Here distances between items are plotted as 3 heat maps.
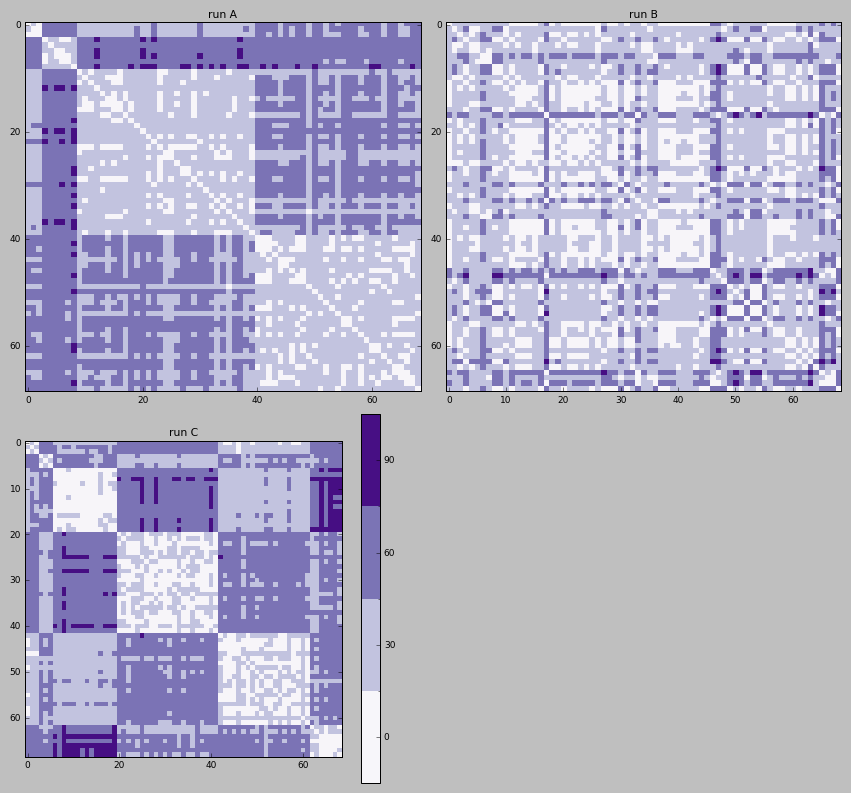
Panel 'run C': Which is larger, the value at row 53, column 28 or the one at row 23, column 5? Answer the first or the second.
the first
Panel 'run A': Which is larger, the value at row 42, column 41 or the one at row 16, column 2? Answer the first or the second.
the second
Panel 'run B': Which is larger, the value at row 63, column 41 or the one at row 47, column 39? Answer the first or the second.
the second
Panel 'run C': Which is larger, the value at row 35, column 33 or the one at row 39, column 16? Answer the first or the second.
the second
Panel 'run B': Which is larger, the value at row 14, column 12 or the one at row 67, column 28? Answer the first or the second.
the second
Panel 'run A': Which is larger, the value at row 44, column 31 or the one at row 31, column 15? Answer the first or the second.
the first
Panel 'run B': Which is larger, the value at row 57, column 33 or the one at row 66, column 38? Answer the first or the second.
the first
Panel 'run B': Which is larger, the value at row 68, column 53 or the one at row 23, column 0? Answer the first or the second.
the first
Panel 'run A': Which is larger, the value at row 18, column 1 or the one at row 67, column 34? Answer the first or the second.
the second
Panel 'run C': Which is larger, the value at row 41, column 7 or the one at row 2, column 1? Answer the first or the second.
the first
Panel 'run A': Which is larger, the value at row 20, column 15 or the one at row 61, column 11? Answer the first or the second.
the second
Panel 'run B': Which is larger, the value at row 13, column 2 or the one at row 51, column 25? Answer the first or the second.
the first
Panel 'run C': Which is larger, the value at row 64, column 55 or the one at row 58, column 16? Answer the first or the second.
the first
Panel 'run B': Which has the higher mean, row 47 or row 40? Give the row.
47
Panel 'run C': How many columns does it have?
69
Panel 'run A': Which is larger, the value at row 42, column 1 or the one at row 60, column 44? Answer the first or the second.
the first
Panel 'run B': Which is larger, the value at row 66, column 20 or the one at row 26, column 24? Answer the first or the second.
the first
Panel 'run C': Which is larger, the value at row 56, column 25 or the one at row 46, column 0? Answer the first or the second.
the first
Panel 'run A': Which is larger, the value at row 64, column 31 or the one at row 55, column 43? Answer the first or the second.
the first
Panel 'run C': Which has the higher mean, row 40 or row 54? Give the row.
40
